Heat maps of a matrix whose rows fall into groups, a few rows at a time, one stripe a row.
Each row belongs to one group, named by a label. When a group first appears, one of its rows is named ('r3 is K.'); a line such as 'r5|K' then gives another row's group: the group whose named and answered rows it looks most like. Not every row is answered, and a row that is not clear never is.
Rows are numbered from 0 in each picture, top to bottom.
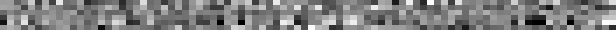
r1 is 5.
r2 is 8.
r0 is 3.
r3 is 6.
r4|6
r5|5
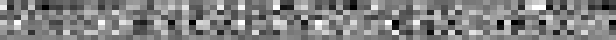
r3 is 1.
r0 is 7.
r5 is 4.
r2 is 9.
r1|7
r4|4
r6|9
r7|8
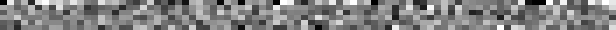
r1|3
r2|3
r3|4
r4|1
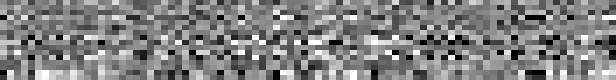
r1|4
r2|7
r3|6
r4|4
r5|3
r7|9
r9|7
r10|4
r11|9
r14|6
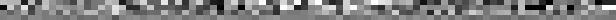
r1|6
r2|9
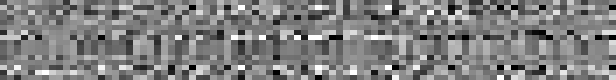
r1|4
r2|3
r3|1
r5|8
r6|6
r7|5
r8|8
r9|8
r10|8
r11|9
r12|8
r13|4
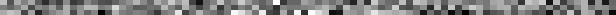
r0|7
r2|5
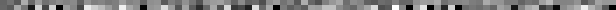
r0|1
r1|9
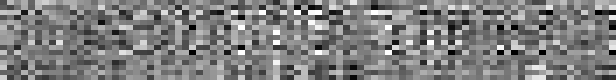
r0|6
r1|1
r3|8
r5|4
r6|3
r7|5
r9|8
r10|4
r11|1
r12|3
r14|1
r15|7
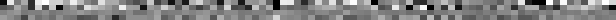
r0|6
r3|3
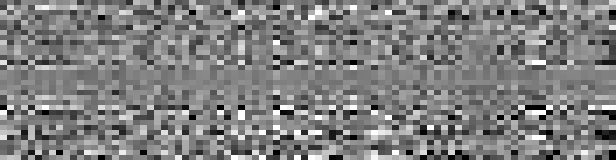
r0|8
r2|4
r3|5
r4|1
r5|8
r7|9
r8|7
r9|4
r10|4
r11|9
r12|7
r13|6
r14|3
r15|3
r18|3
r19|6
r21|6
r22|7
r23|4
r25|3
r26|5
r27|7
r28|9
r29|1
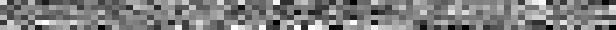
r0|7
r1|8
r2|1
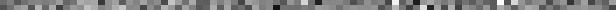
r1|9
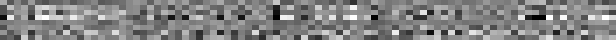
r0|7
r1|6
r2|9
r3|6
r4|1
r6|9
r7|1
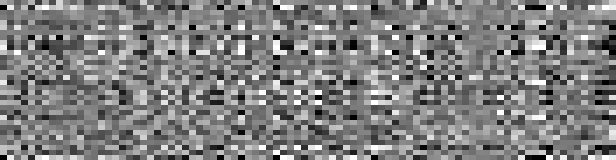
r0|3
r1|6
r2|1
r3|1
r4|7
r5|4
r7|9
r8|7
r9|7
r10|4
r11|9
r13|9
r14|5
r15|9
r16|7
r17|3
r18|5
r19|8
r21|1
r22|8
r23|7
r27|3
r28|1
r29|5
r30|7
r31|6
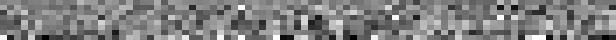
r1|4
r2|6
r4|1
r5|1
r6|3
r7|7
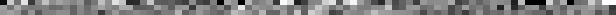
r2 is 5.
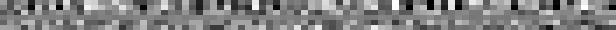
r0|9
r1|9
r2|1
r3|3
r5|5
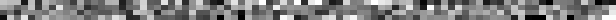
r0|5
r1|3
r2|8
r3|6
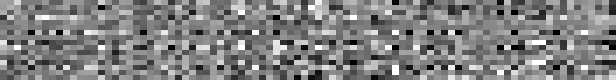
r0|4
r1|5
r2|4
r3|6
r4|1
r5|1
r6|9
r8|7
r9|4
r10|3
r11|1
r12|7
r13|9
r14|8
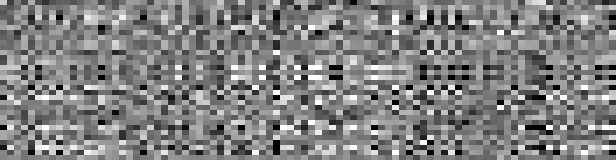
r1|1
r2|9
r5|5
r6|8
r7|1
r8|9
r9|9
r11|6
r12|6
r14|3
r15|5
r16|6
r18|3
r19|6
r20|4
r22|3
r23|7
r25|6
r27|3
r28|9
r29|6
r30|9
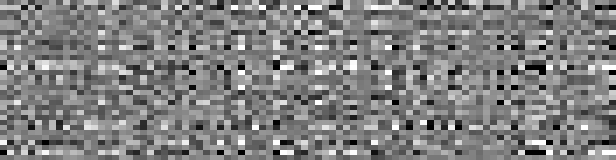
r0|9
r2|1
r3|1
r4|5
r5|5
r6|1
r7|4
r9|4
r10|8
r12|6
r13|6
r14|4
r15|3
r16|3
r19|1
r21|7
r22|3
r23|7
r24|9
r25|9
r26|3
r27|4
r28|7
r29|1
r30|6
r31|1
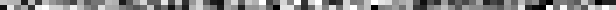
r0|5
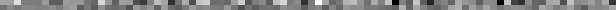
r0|4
